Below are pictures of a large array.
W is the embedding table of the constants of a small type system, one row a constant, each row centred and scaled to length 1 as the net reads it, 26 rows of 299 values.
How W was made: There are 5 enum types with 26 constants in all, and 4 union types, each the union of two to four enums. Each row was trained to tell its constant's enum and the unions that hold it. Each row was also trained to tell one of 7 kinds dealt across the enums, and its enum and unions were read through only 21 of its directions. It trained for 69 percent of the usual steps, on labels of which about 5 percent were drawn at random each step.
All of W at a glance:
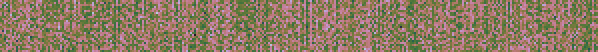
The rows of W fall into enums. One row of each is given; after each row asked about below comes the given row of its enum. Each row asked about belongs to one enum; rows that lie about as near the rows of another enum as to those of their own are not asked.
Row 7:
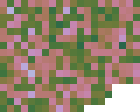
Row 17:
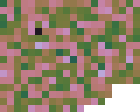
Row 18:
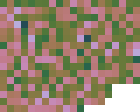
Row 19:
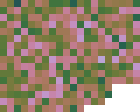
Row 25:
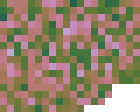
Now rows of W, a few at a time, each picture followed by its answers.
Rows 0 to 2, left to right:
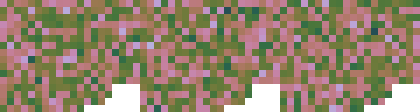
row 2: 7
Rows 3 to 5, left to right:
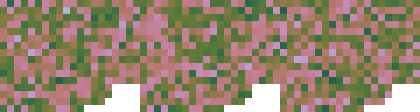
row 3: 7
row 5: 18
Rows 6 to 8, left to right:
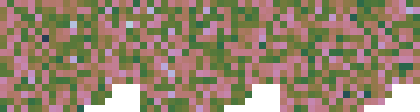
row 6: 7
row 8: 17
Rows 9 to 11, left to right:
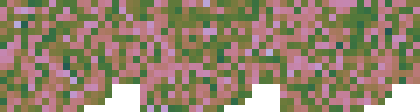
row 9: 19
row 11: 17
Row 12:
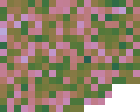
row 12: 18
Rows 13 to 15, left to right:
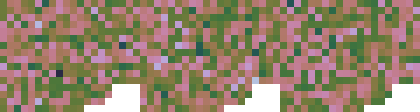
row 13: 18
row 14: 17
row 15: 7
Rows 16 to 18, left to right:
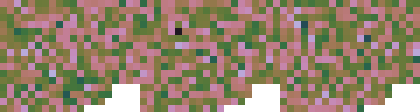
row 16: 19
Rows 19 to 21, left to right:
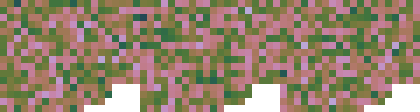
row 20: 25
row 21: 17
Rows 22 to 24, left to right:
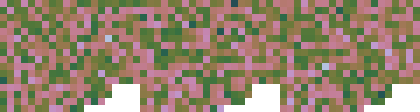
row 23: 25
